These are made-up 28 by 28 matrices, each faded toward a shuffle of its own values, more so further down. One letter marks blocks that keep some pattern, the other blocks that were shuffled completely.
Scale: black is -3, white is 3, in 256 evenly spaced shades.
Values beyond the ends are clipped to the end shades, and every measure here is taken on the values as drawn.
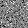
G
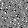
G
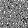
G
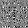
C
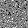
G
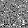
C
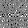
C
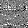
C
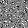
G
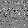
C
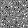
G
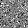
G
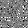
C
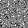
G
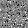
G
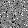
G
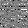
C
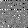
C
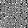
C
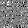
C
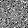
G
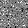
G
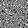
G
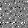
C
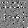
C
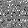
C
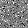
G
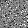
G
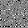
C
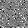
C
